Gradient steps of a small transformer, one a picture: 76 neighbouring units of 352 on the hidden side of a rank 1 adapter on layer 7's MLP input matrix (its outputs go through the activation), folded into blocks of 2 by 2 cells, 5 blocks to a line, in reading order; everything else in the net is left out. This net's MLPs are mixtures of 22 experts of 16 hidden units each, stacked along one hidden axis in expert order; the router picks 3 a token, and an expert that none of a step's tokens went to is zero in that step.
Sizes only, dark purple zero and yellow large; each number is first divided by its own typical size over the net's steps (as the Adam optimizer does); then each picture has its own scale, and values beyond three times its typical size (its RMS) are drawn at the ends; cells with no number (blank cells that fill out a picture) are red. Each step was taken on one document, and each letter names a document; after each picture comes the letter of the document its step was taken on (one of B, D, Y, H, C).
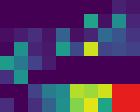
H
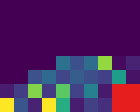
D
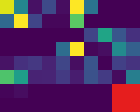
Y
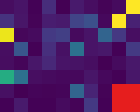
Y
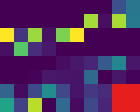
D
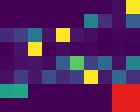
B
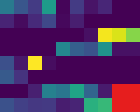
H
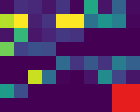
B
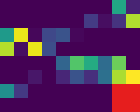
B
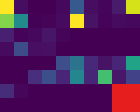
Y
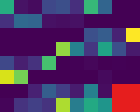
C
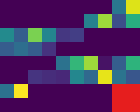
B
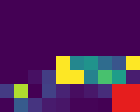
D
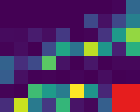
H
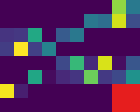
B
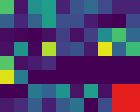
C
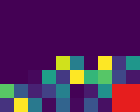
D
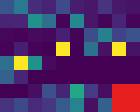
H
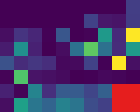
H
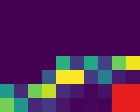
D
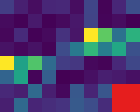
H
